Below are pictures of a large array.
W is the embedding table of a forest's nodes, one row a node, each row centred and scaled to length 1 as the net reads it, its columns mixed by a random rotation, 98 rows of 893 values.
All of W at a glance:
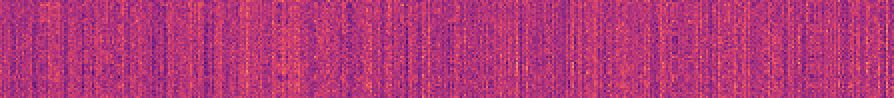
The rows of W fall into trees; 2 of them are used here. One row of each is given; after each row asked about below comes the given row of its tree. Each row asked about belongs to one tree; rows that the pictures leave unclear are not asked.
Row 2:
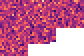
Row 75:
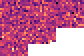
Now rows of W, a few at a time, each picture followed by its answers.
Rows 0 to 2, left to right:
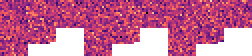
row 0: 75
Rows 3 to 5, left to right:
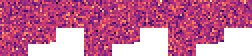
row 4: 2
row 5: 2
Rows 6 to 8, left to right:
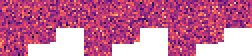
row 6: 2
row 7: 75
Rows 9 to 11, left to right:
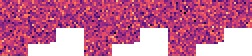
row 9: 2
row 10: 2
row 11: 75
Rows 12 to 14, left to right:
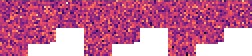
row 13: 2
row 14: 2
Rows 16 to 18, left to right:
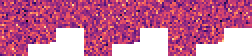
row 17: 2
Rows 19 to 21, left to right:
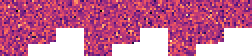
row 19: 2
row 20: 2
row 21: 2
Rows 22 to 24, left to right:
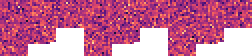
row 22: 75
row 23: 2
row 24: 75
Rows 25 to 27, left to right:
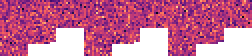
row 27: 2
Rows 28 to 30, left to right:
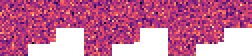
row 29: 75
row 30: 75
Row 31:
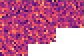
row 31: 75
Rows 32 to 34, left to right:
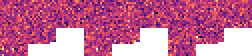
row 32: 2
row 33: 75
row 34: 2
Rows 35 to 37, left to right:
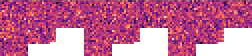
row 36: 75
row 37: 75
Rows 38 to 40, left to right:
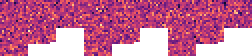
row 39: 75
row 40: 75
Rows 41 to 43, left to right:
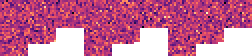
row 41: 75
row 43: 75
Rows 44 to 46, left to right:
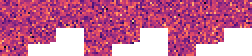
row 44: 2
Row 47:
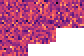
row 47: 75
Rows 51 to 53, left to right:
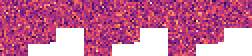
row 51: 2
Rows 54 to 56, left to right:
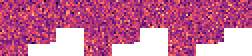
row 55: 2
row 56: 2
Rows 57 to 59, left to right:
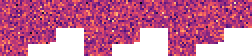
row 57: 2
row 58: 75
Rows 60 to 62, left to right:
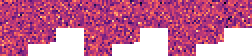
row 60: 2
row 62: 75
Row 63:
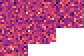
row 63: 75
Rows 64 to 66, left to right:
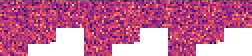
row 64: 75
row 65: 75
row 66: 75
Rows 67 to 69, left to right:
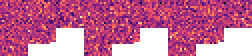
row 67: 75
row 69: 75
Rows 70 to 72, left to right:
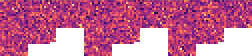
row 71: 75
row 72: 75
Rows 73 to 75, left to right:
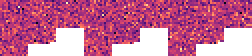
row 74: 2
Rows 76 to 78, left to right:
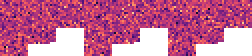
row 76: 2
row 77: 2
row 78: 2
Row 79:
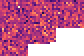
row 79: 75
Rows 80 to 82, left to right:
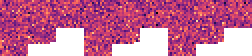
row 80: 2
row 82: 75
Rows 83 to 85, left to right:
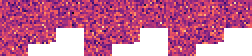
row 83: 75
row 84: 75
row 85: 75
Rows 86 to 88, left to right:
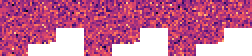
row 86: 75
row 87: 75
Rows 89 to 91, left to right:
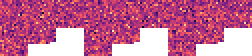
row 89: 2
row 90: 75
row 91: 75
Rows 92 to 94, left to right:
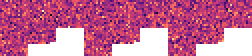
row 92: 2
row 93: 75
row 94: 75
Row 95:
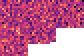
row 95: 2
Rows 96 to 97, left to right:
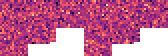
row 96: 75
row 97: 2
